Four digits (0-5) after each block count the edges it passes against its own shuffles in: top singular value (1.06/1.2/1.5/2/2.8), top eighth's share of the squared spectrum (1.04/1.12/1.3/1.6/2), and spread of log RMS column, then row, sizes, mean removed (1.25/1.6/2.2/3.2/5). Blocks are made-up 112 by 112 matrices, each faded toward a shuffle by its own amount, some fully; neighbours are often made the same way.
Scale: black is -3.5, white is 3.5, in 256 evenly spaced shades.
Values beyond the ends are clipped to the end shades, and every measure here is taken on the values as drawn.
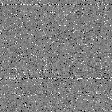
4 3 1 2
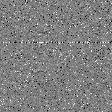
3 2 0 1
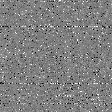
4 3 0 2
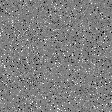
2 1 0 0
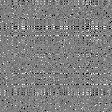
5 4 2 3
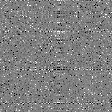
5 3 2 2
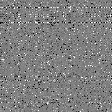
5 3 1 2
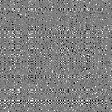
5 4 3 3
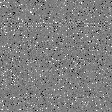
3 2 0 1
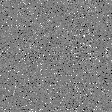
1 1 1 1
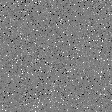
1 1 0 0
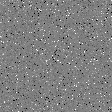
0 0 0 0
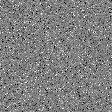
3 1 0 0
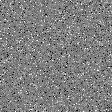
2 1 0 0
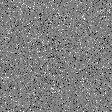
0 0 0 0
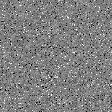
4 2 0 1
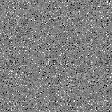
4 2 1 1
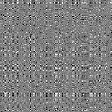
5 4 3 4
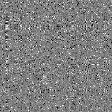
4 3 2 2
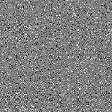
4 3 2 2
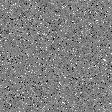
0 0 0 0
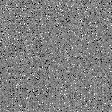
3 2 1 0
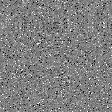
3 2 1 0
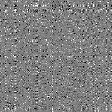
5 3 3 2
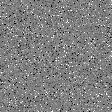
0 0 0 0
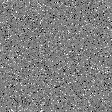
2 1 0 0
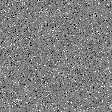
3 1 0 0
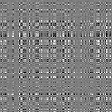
5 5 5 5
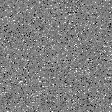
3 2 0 0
